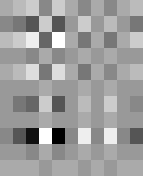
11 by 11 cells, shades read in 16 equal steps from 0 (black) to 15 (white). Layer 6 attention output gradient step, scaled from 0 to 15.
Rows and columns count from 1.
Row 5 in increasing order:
7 7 8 10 10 10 10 11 11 13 13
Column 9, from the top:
8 11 7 10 8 10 12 10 14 10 9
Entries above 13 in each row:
0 0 2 0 0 0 0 0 3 0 0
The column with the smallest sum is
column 5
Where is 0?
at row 9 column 5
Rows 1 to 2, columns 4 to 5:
8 12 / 12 5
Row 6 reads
9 9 9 10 9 9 10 9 10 9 9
